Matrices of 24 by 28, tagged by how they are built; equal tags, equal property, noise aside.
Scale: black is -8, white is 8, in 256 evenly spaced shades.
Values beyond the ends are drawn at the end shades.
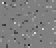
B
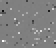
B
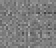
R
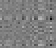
R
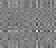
R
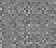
R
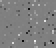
B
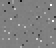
B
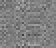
R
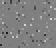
B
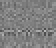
R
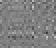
R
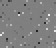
B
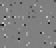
B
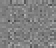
R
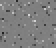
B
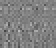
R
